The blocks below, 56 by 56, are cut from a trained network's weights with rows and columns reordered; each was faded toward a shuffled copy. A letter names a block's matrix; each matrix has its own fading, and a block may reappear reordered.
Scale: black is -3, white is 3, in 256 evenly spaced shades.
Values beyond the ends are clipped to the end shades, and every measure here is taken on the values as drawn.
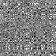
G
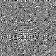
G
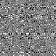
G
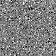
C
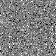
C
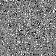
C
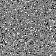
C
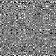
G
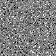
C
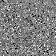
C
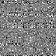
G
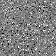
C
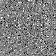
C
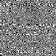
G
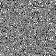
C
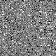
C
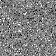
C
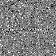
C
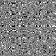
G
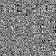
G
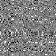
G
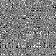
G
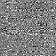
G
